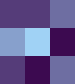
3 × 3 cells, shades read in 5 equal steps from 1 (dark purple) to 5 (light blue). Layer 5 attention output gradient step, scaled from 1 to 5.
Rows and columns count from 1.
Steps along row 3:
down up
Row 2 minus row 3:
2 4 -2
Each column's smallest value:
2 1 1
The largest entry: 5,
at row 2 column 2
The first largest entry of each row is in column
3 2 3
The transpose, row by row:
2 4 2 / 2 5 1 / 3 1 3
